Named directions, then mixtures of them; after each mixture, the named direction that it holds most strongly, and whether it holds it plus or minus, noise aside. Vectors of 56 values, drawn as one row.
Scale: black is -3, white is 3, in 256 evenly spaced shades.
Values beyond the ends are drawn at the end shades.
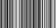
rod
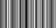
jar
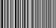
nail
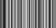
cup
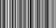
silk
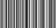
silk, minus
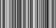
silk, plus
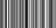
jar, plus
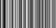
silk, plus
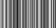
cup, minus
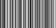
silk, plus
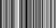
rod, plus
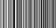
nail, minus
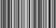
cup, plus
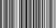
rod, plus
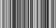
rod, minus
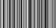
nail, minus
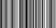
jar, plus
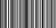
jar, plus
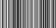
rod, minus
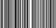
nail, plus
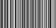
nail, plus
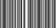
silk, plus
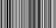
rod, plus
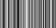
rod, minus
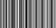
jar, plus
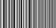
nail, minus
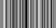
cup, minus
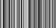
nail, minus
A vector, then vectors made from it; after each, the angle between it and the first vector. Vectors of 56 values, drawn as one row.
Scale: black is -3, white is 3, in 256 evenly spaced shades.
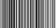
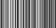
nearly opposite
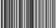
partly aligned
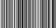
orthogonal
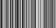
partly opposed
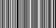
partly opposed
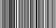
nearly parallel
